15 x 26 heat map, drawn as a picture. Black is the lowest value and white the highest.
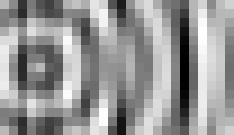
Rings spread out from the middle left. Streaks run downward. There is no overall slope. The centre is the smoothest part.
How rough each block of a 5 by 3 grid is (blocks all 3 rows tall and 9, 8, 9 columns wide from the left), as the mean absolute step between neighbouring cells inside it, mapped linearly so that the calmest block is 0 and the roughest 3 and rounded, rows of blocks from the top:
2 3 2
2 1 2
2 0 2
2 1 2
2 3 2
